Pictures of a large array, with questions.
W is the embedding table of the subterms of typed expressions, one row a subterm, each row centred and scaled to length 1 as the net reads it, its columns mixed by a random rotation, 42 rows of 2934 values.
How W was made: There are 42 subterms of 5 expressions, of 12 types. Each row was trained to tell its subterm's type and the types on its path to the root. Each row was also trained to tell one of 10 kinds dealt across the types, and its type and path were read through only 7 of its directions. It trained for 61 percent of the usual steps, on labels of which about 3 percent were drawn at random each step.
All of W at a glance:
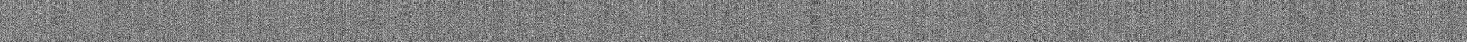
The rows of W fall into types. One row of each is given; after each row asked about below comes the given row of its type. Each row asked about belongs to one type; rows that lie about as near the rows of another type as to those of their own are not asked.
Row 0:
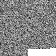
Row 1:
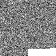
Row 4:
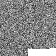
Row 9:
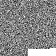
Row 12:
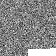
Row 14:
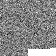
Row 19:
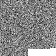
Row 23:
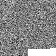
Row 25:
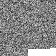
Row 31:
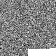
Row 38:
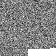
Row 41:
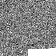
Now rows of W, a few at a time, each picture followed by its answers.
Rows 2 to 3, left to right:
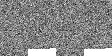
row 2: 9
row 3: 1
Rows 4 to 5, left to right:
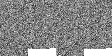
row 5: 19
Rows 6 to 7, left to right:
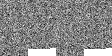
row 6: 4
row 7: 4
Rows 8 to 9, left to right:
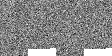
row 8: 23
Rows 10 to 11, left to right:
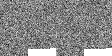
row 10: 0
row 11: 1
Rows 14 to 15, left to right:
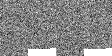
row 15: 19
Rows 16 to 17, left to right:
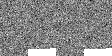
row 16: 1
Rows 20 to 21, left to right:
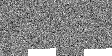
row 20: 41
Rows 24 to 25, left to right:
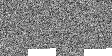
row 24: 41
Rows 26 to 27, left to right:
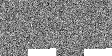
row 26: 9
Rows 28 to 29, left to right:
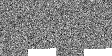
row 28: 41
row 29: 19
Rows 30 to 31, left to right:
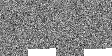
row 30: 14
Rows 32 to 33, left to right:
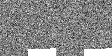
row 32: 14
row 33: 1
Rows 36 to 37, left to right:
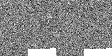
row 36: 4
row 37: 9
